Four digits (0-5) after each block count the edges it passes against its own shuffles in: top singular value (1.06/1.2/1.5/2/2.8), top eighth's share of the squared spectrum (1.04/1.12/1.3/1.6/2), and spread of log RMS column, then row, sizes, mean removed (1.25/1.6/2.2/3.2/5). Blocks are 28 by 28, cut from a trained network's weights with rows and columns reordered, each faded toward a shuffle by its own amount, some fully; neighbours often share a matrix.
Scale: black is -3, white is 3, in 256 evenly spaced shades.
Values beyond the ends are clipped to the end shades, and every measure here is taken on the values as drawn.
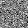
1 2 0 0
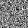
2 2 0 1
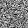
1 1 0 0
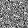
0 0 0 0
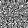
2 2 0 0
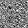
2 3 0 1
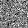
0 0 0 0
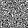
0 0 0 0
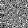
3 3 1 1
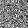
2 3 0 1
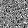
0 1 0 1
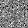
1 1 0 0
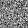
0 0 0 0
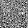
2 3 1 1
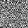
3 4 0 2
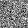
1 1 0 0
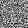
3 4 0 2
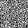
2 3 0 1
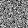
0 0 0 0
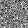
0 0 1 0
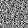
2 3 0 1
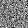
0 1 0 0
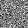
0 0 0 0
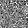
1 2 0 1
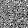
1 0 0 0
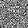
3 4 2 1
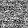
2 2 0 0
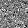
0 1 0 0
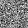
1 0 0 0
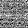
2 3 1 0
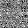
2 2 1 0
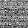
2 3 1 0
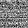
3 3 0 0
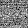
2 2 0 0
